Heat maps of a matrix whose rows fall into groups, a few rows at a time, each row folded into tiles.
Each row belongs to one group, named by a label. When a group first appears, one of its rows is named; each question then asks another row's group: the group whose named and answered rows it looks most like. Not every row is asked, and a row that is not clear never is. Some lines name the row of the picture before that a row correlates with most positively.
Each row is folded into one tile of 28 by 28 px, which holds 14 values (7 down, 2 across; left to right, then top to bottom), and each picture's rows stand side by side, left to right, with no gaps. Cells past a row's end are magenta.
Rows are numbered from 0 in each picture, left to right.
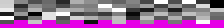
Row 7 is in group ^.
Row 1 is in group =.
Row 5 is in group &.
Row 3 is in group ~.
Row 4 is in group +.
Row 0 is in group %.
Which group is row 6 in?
&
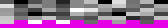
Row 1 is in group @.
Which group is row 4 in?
%
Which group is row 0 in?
^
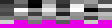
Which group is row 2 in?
~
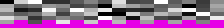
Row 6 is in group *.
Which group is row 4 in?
%
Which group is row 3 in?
*
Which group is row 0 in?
+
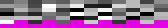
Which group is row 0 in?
@
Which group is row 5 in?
=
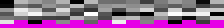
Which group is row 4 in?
@
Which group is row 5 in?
=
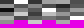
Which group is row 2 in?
*
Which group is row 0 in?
&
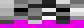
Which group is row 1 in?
*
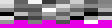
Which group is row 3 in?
@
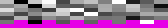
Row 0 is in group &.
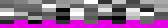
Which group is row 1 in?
~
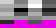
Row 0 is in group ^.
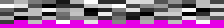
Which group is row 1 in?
*
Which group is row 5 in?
%
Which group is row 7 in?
%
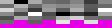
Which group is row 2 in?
@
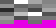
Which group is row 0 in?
&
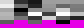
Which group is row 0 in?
^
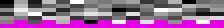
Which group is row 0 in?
~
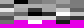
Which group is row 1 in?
@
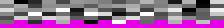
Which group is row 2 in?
+
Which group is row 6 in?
+
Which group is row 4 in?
@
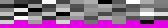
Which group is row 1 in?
&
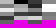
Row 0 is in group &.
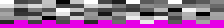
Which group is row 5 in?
@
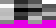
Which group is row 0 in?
^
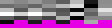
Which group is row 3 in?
~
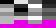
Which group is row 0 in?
+
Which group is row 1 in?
^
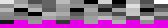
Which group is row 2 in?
^
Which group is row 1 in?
=
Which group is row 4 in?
~
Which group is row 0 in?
^
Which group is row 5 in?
&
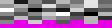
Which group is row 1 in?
%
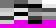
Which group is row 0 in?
*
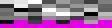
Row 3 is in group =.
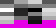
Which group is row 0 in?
+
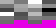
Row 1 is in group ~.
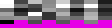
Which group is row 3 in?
^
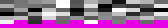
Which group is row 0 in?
@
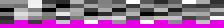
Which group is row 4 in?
&
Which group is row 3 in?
@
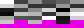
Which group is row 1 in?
*
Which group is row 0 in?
%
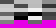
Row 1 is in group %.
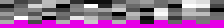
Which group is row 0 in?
*
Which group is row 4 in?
=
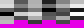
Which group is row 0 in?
%
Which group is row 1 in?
^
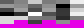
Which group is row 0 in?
@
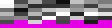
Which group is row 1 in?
*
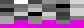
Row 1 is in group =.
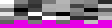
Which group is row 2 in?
%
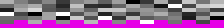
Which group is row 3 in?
*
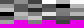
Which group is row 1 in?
&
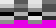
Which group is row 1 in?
%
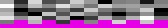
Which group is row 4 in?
@
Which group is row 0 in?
^
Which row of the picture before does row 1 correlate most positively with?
0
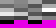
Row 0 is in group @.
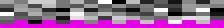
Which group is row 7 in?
+
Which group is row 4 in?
+
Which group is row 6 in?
@
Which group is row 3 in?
&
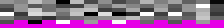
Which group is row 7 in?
^
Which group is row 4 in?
@
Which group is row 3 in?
=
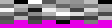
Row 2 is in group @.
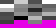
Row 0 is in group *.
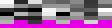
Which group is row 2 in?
=
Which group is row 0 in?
%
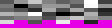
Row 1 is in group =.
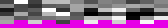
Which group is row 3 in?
@
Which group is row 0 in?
&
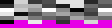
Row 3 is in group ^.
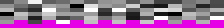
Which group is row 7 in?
*
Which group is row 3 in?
+
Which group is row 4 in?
+
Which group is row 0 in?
=
